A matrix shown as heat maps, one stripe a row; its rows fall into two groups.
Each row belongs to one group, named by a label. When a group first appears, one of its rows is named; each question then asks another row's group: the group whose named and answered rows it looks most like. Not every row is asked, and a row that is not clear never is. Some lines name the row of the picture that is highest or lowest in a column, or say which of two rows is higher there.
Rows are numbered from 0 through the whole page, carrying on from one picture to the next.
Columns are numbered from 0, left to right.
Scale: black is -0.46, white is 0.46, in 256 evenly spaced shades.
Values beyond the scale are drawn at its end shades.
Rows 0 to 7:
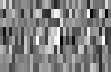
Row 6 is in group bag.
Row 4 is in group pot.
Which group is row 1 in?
pot
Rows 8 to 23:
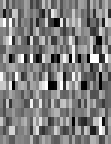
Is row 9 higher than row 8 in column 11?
Yes
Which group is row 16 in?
bag
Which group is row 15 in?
pot
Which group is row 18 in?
pot
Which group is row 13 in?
bag
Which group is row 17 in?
bag
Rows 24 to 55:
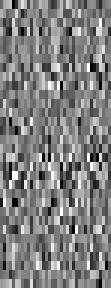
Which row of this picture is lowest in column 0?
46
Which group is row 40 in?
bag
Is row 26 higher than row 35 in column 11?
Yes
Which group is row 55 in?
bag
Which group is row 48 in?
pot
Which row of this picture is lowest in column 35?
53
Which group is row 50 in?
bag
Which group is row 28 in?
pot
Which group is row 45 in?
bag
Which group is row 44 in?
pot
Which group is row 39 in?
pot
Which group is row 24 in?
bag
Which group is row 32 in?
bag
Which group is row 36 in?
pot
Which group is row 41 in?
pot
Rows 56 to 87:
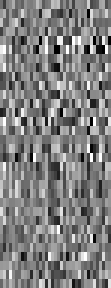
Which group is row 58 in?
bag
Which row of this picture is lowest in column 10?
73
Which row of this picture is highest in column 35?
61
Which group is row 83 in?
pot
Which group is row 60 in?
bag
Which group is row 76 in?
bag
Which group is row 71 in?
pot
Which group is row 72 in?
pot
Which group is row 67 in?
pot
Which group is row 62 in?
bag
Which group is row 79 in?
bag
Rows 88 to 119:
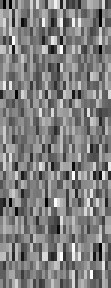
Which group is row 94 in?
bag
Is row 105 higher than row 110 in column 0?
Yes
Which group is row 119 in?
bag
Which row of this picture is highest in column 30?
118
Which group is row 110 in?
pot
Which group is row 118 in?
bag
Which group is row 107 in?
bag
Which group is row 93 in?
bag
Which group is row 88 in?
pot
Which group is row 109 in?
bag
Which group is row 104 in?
pot
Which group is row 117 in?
pot
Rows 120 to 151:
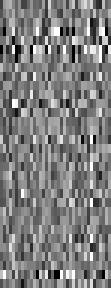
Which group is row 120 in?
bag
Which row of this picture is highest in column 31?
125
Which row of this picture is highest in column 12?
123
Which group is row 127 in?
bag
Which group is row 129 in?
bag
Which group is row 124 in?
bag
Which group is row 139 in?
bag
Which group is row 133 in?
pot
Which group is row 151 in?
bag
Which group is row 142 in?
bag
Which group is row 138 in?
bag
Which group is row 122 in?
pot
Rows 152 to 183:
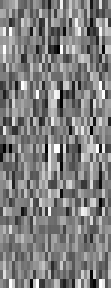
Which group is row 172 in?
bag
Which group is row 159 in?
pot
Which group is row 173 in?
pot
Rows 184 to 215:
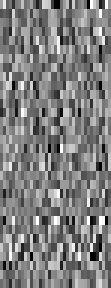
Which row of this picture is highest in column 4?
208
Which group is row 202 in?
bag
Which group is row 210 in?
bag
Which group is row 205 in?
pot
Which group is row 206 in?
pot
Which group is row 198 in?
bag
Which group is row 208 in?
pot
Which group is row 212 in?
pot
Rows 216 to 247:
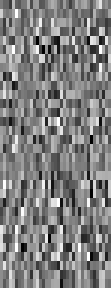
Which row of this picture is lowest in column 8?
243
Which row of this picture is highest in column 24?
220
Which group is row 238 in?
pot
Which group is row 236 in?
bag
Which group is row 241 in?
bag
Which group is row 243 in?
bag
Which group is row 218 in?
pot
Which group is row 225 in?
bag
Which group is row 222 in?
bag
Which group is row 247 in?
pot
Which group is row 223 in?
pot
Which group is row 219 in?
pot
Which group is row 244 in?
pot
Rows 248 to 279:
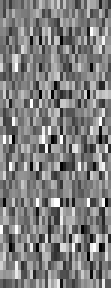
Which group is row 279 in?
pot
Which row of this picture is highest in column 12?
270
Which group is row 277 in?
bag
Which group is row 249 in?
pot
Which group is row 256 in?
pot
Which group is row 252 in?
pot
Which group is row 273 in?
bag
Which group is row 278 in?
bag
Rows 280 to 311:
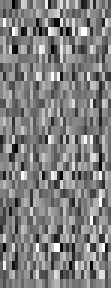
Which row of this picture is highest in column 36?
285
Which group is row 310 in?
pot
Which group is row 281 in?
pot
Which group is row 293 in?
bag
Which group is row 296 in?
bag
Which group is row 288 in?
pot
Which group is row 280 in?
bag
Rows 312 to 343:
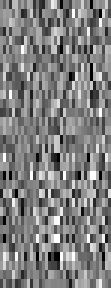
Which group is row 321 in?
bag
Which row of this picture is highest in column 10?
331
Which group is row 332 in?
bag
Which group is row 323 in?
pot
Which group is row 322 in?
pot
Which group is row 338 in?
pot
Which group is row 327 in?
pot
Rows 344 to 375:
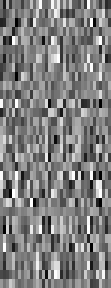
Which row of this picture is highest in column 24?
363
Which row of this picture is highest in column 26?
363
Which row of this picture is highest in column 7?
352
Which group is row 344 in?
pot
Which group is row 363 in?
bag
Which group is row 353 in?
bag
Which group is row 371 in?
bag
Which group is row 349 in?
pot
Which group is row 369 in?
pot
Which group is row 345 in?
pot
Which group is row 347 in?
bag
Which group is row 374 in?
pot
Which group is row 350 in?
pot
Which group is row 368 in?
pot
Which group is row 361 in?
bag
